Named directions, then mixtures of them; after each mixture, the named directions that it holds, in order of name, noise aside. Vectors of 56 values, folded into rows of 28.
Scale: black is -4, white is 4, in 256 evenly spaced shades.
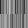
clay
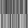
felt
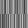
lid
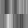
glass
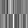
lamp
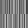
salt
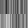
clay, felt, glass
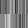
clay, glass, salt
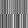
lamp, lid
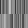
clay, lamp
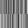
felt, salt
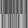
felt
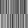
clay, felt, salt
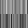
felt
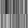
felt, glass
